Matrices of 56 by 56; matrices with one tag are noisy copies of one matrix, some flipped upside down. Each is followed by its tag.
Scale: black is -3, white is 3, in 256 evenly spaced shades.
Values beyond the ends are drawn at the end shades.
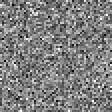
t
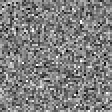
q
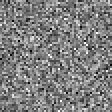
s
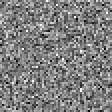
q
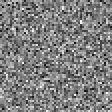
q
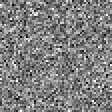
t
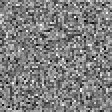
q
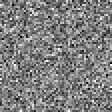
t
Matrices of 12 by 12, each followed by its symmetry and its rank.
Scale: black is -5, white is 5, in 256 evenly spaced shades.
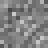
symmetric, full rank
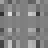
neither, rank one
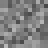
antisymmetric, full rank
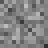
symmetric, full rank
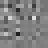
antisymmetric, rank two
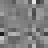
antisymmetric, rank two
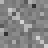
symmetric, full rank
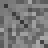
symmetric, full rank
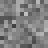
antisymmetric, full rank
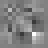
symmetric, rank two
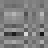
neither, rank one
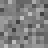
antisymmetric, full rank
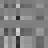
neither, rank one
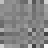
symmetric, rank two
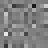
antisymmetric, rank two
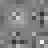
symmetric, rank two
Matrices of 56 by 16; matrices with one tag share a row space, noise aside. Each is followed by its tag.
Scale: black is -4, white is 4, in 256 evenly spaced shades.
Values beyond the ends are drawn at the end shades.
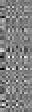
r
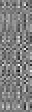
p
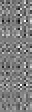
p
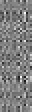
p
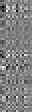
r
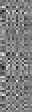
r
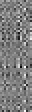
p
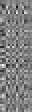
r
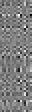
p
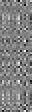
p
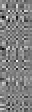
r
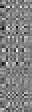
r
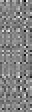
p
